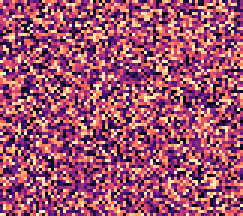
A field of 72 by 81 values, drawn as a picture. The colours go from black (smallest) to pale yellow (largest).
The histogram is flat. The halves do not mirror each other. On average the colour sits 50% of the way up the scale. There is no seam. There are no regular stripes. The grain is fine, like static. No overall slope runs across the table.
